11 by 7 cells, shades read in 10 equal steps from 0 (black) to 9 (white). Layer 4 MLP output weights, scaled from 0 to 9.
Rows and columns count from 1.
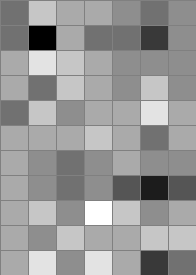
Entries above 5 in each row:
3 1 4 4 5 6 2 1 5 6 4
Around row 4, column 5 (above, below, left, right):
5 6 6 7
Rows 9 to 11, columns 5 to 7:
7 5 6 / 6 7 7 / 6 2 4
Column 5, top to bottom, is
5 4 5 5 6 6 6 3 7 6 6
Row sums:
37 25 42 40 42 41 36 27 45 44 39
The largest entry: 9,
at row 9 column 4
